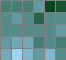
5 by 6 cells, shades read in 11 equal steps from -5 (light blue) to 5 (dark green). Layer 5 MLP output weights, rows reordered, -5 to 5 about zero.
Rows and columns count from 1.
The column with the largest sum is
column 6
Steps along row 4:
down same up down up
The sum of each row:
11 2 -1 -3 -14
